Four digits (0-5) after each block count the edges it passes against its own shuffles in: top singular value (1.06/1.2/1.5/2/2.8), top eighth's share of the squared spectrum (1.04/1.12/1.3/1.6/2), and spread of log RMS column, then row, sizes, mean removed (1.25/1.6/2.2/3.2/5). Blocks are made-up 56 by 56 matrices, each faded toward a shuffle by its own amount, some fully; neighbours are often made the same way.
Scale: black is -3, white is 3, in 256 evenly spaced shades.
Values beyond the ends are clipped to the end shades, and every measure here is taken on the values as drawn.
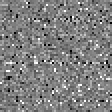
1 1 0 2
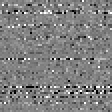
2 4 0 3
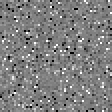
0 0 0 0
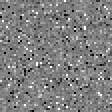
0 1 0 1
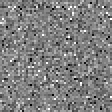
1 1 0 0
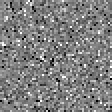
0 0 0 0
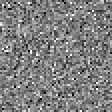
2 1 0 0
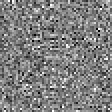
3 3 1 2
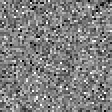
2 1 0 0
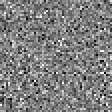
3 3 1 1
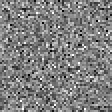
2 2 1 0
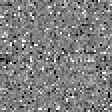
3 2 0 1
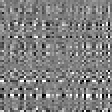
5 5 3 4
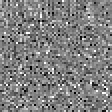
3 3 1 2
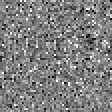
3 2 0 1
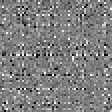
4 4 2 3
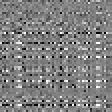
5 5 3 4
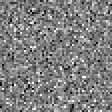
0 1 0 0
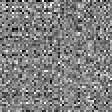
4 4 2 2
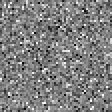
1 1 0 0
